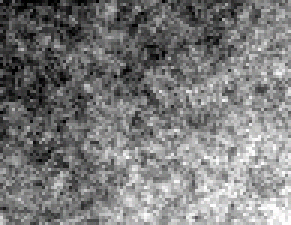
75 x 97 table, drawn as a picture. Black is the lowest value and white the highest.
The ninth with the highest average is the bottom right. The histogram is bell-shaped. Neither half mirrors the other. The field climbs toward the bottom right. No regular stripes run through it. The top left is the ninth with the lowest average.
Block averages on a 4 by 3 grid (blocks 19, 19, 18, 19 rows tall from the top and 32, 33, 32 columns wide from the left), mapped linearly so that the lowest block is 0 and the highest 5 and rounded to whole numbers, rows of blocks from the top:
012
023
134
245
